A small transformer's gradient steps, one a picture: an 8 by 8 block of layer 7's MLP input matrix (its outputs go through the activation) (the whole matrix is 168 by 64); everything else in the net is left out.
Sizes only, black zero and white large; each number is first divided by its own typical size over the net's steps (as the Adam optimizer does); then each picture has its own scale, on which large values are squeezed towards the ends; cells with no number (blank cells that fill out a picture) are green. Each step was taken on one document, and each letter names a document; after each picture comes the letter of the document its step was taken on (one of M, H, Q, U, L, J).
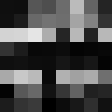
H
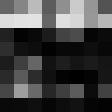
H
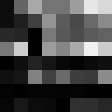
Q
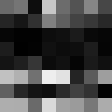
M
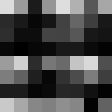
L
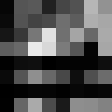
Q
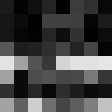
L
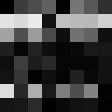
H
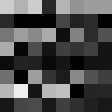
H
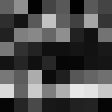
H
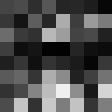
M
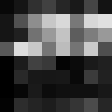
Q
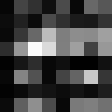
Q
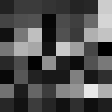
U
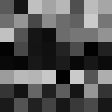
H
